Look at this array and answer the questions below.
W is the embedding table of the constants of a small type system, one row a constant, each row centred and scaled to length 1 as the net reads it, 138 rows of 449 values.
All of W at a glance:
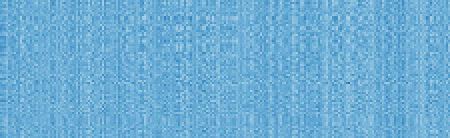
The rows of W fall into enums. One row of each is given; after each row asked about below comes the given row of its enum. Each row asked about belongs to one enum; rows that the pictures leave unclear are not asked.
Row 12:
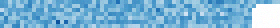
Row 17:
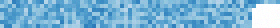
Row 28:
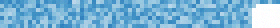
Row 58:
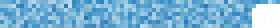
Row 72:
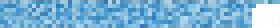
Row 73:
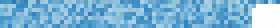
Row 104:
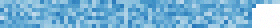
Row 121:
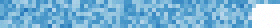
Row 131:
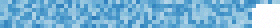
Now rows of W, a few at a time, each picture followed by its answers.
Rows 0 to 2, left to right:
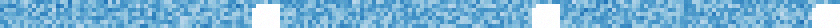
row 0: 72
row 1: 28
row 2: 121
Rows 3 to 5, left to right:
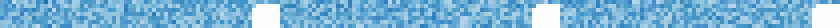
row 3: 121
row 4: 72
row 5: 28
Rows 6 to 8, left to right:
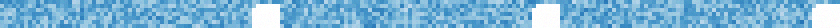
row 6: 28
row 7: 17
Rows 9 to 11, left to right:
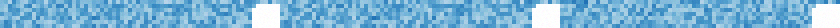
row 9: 131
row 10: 131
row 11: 73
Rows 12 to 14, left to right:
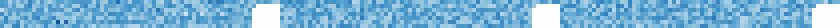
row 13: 28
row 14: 72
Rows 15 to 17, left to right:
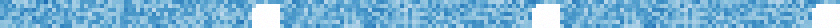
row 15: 121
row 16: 17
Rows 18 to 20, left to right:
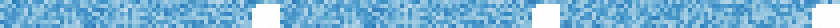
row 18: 17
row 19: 17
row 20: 131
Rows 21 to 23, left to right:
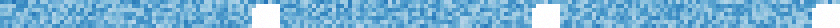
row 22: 72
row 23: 131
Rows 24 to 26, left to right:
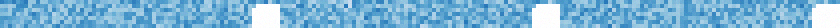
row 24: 73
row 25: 58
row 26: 121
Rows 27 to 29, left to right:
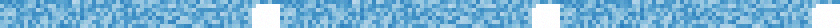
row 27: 28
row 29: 28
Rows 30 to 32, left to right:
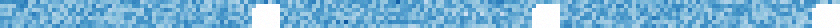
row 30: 73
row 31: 12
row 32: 131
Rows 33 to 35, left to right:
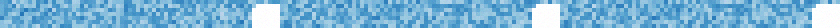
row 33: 121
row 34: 131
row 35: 131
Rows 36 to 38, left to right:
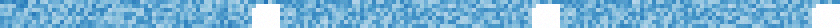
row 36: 73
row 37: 28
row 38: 28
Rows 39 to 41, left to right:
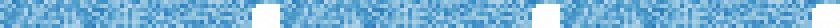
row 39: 17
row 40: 17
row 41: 17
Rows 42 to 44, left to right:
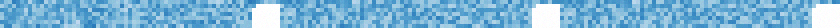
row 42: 17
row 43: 28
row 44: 28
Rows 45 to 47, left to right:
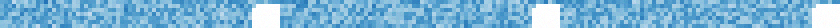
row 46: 73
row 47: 28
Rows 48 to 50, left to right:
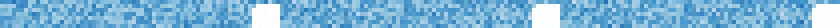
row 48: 73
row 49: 121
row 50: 121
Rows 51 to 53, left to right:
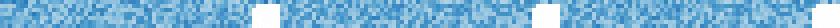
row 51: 73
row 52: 131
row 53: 131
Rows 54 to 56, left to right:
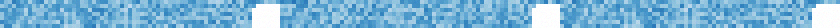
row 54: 17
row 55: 73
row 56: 17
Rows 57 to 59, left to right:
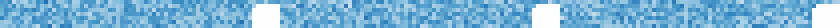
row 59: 104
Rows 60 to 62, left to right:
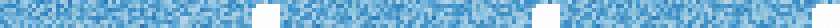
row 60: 72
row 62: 131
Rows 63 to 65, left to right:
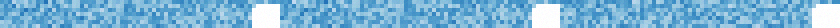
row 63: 121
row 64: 121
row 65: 28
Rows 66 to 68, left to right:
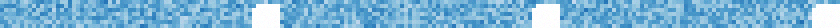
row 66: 72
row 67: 17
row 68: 121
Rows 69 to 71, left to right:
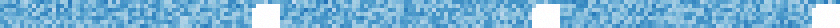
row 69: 72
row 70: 121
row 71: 73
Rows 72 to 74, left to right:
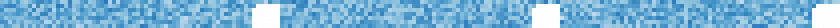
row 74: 104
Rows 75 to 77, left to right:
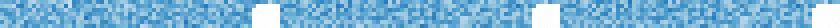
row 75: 58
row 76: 72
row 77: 72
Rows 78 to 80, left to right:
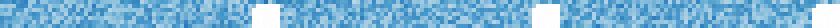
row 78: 73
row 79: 28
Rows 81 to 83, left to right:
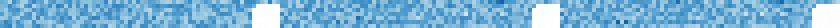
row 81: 131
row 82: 12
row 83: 12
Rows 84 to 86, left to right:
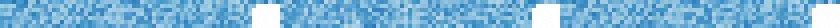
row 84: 73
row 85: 17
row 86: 73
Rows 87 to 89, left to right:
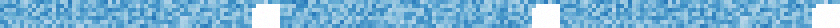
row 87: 72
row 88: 73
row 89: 72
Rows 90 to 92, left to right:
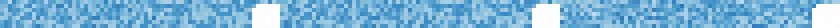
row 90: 131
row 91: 131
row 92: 104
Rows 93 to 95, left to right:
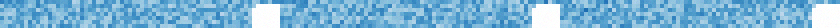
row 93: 28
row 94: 73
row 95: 121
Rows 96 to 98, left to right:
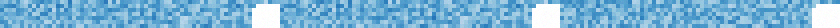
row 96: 72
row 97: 72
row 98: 28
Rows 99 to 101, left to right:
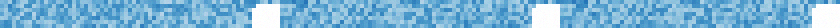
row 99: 131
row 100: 73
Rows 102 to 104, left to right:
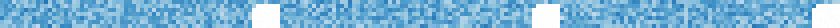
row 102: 121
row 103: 72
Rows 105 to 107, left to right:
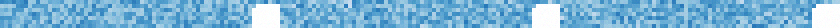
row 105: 73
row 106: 58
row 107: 104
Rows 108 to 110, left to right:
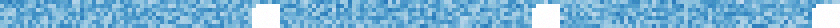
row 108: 28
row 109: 72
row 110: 104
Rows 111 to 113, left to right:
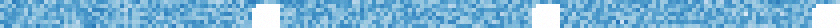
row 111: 17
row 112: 28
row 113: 12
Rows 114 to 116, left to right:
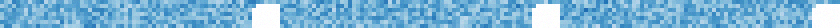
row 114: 17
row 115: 72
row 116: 121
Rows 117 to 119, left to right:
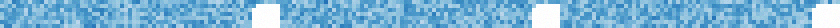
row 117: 17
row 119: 131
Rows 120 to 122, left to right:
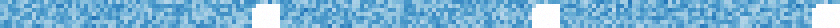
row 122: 72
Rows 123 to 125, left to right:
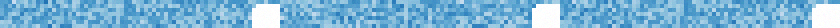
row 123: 121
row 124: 104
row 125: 121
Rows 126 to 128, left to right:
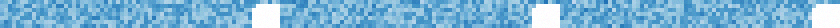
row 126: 131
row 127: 73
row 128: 121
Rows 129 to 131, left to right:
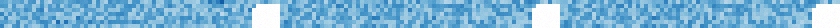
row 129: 12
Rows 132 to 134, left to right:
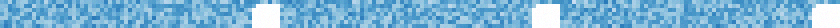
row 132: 131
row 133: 28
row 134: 121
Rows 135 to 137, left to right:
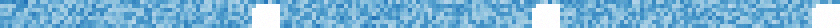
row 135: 73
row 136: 131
